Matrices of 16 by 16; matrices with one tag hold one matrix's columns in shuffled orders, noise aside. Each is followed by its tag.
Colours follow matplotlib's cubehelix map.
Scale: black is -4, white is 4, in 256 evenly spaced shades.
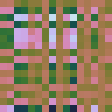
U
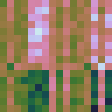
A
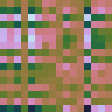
U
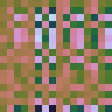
U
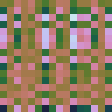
U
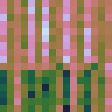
A
